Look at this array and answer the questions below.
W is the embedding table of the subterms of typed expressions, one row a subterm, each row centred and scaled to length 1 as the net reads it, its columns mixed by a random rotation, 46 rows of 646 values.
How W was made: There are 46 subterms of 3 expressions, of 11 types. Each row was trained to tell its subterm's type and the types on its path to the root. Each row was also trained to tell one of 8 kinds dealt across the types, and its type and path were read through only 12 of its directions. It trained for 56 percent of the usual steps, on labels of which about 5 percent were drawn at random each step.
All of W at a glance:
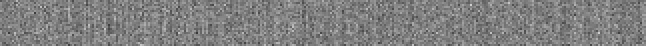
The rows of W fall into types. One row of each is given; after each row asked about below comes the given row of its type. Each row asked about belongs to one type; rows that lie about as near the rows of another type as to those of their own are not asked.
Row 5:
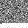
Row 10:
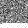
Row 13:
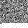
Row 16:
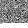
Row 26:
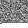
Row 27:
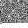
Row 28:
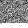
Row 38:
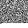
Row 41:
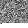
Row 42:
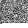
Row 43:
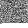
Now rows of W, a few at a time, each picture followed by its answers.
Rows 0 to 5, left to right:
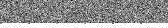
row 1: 28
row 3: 42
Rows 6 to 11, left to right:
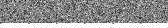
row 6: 41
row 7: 26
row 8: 27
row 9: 42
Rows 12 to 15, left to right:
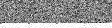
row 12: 41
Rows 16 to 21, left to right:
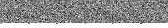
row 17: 43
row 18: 28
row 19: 43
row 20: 43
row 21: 26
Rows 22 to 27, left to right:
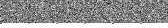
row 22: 13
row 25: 26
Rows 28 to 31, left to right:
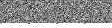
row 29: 13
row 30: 5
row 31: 26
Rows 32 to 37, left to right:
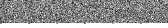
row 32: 28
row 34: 27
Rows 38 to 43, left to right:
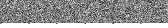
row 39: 13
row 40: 42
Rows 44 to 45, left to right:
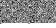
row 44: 13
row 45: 28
